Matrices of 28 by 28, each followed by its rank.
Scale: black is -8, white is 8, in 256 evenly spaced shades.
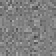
five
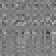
three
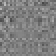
three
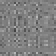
three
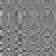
three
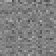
five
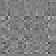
three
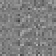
five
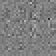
five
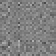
five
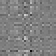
three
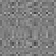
three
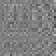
five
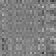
three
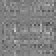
five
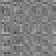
three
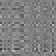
three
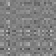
three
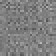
five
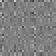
three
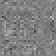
five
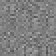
five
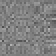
five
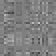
three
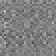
five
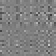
three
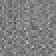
five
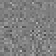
five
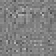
five
